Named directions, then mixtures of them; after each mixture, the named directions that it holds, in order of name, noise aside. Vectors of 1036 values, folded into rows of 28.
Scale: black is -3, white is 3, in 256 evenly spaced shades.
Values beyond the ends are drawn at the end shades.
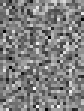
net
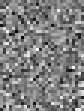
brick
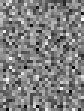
brick, net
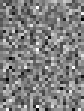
brick, net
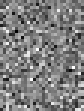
brick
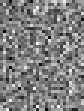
net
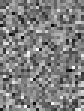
brick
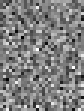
brick, net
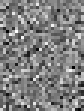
brick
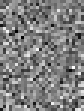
brick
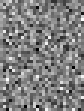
brick, net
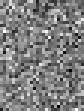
brick, net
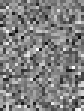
brick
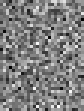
net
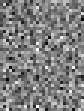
brick, net
